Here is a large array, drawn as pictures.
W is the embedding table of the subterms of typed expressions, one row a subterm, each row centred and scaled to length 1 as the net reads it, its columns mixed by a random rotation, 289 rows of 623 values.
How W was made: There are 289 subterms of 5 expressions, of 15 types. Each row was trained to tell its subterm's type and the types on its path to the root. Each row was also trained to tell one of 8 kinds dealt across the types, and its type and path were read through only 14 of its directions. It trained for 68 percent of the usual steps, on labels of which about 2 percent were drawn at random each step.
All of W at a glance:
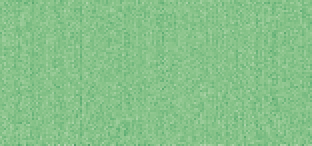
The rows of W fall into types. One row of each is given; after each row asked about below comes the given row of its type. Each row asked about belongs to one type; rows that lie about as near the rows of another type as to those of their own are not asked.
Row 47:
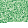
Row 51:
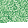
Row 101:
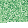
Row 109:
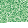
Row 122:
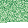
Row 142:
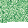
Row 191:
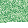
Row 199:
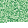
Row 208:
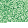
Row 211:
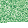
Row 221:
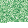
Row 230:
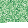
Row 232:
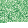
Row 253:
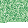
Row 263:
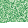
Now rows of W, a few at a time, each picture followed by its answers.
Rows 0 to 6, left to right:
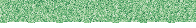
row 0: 142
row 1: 253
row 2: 122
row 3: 101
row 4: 253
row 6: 199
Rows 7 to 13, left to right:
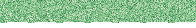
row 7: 109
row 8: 230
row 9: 253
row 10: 142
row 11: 221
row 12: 232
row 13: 47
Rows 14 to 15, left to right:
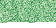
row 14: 109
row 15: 51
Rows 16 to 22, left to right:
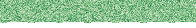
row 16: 208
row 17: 101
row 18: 199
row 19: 232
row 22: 199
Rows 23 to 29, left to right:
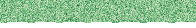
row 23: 191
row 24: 47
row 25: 191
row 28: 211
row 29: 253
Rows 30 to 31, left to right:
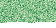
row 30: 51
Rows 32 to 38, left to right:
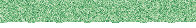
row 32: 230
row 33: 208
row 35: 109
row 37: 253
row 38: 101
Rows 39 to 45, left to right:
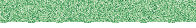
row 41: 191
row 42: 221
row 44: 122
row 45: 47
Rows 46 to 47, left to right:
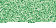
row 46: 122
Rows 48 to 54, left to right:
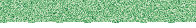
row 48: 232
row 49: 232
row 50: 199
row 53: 199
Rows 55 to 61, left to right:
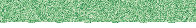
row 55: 142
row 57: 51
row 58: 263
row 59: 109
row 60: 230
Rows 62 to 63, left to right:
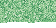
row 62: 101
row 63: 191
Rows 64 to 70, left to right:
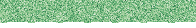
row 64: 109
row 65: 199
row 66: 263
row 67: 232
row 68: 230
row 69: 199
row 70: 221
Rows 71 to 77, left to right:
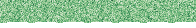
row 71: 199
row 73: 122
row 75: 47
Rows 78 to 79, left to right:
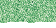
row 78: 142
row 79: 101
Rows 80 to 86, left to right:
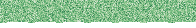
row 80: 101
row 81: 230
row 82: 199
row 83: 47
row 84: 199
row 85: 142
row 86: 232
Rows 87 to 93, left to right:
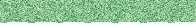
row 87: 47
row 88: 47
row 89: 232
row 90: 253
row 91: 122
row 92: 47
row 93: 51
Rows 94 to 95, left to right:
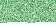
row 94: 211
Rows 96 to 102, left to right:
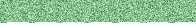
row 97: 122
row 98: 263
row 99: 253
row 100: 230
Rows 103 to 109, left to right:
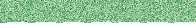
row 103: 47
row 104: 263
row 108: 232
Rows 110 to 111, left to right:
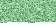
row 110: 199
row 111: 47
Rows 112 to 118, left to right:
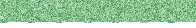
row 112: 232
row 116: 101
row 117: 208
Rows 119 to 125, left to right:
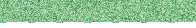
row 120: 199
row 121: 263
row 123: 199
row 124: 122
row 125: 208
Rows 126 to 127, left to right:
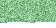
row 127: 221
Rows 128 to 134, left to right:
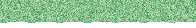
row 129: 101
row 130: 47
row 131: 253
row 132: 109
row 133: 221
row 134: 253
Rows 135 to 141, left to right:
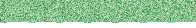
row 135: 232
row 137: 51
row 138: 191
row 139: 263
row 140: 101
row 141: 208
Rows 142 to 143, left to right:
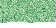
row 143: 51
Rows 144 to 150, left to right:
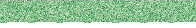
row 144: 109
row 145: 51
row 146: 122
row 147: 221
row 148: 211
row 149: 47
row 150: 109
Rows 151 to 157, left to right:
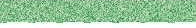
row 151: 232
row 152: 191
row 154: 51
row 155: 47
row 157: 47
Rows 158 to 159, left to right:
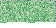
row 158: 253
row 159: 47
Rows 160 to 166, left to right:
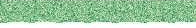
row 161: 208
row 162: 263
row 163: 191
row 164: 230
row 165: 221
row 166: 221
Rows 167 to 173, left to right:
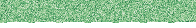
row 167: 208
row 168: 199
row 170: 253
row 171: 122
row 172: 47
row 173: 109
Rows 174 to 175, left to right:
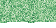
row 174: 211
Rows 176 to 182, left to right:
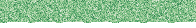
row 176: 232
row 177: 230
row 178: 142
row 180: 263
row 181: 263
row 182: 122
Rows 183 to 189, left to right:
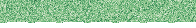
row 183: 253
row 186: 142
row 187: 253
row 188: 101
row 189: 109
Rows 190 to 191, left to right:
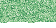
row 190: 253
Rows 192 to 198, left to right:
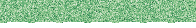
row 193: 47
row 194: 191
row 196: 199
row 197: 191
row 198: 199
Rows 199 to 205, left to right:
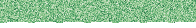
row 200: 191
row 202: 199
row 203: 122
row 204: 51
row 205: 221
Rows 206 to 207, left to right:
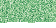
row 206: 221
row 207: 47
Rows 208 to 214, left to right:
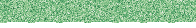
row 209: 101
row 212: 208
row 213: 101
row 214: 208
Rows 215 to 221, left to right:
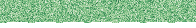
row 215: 191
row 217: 208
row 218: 51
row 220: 230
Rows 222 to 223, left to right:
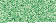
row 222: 191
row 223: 191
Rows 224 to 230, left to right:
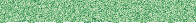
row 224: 109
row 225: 208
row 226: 101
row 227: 211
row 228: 232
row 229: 101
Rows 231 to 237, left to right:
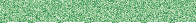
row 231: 101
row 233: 232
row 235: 101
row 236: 232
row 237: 122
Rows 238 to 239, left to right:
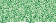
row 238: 142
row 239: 142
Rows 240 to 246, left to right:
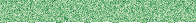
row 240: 211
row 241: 263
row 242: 51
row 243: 142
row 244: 211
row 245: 122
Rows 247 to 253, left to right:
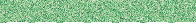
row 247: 109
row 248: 51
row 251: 221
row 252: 51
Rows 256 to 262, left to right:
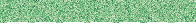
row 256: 253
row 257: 208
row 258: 208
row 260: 101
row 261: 51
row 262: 208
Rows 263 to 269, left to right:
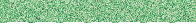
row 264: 51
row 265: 221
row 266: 199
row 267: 109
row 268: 51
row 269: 109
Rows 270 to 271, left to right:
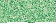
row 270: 199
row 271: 211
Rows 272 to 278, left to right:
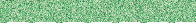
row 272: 253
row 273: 230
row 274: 191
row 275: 232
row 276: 101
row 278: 191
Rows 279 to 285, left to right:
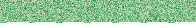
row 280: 51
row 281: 122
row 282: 230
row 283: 230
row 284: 47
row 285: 230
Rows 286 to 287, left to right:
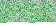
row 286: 253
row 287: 221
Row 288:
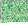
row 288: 253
